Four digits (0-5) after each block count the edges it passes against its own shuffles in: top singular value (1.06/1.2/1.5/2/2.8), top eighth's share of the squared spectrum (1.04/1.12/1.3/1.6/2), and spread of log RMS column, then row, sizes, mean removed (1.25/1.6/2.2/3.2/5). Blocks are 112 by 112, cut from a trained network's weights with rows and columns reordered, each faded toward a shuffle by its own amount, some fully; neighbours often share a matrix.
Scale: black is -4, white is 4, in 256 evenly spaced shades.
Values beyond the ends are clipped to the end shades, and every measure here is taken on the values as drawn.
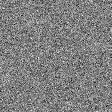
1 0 0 0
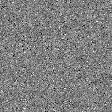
3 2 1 1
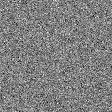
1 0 0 0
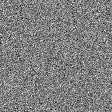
0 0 0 0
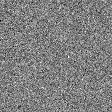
0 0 0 0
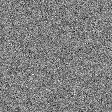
0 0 0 0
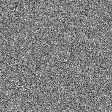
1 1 0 0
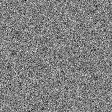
0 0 0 0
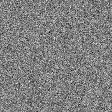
1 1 0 0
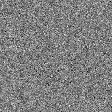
2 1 0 0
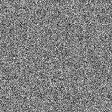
3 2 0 1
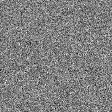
1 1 0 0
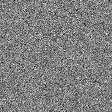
1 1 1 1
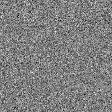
2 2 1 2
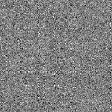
4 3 2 2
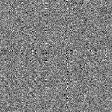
4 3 2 2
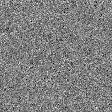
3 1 0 1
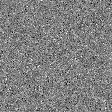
1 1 0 0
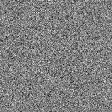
3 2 0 1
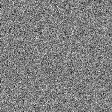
1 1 1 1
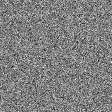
1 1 0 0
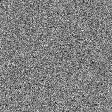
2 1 0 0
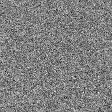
2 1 0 0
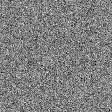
2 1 0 0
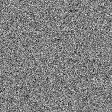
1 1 0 0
